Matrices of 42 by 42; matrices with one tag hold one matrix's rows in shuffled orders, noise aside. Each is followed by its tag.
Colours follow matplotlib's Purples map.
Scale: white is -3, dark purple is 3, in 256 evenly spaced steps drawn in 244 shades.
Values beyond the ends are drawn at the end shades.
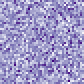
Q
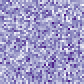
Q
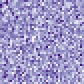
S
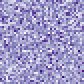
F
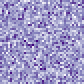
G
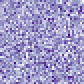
Q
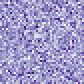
G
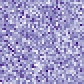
S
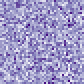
Q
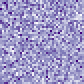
S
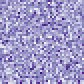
F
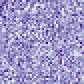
S
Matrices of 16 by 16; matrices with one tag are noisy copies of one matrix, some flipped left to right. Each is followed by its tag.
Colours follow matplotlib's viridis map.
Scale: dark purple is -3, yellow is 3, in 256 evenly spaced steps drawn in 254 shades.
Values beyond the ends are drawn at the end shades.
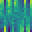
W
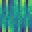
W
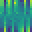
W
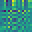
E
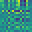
E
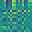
E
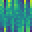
W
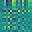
E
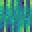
W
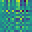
E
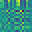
E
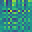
E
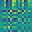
E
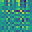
E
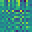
E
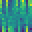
W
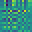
E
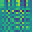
E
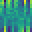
W
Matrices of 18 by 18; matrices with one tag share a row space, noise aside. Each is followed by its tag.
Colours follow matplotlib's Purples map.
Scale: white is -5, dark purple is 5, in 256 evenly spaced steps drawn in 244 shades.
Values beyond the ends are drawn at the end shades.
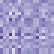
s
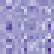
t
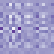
s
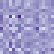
s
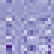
t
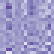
t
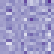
t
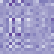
s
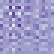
s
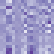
t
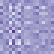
s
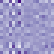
s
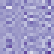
t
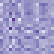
s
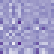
s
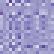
s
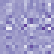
t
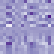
t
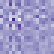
s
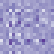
s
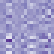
t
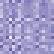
s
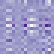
t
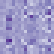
t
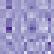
t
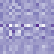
s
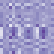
s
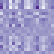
s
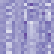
t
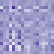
s
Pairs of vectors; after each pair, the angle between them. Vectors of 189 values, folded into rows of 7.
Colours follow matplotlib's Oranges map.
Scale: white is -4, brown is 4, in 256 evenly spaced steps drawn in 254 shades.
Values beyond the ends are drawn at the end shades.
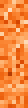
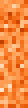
partly aligned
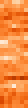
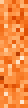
orthogonal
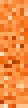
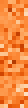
partly aligned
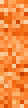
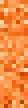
nearly parallel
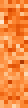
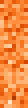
partly aligned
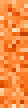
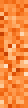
partly opposed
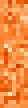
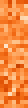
nearly parallel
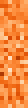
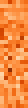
nearly opposite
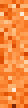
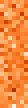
nearly opposite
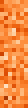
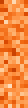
partly aligned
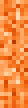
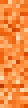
orthogonal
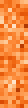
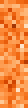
nearly opposite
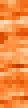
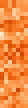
partly opposed
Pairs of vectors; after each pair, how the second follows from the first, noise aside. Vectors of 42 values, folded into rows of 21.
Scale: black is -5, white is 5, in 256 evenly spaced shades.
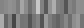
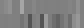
partly zeroed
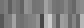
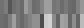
copied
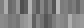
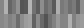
copied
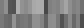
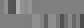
partly zeroed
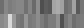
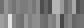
copied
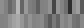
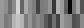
scaled up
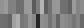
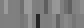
partly zeroed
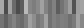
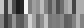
scaled up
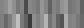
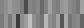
sign-scrambled
